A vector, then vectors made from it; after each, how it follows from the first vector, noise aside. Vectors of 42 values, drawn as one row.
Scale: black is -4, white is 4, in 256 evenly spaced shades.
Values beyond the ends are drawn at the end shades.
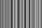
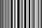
scaled up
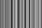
copied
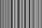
copied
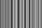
copied
